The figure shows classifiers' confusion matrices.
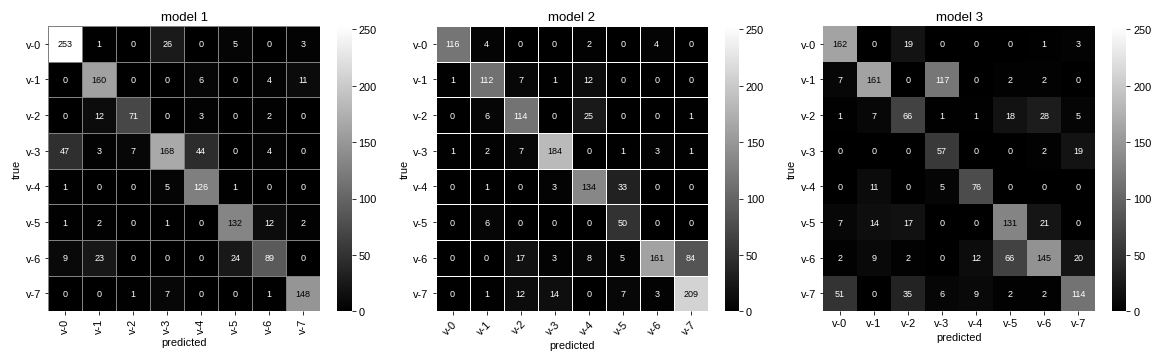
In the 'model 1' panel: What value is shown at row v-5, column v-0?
1
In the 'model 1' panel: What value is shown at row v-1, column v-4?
6
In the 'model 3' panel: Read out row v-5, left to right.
7 14 17 0 0 131 21 0
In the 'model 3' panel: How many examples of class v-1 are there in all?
289
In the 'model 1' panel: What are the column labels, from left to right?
v-0, v-1, v-2, v-3, v-4, v-5, v-6, v-7
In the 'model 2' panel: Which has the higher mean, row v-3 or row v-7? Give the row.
v-7
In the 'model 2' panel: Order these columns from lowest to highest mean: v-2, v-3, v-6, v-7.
v-2, v-6, v-3, v-7
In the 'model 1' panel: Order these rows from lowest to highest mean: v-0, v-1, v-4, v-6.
v-4, v-6, v-1, v-0
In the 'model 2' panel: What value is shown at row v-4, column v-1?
1
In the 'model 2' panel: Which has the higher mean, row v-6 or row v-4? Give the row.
v-6
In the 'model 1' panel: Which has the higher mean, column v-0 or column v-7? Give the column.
v-0
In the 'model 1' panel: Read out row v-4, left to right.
1 0 0 5 126 1 0 0
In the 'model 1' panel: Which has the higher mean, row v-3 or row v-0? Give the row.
v-0
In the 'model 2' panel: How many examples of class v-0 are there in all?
126
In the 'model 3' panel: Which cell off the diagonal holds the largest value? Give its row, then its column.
v-1, v-3
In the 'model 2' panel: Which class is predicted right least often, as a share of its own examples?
v-6
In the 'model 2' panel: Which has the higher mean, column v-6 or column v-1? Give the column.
v-6
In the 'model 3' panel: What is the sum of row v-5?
190
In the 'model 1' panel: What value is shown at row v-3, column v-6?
4
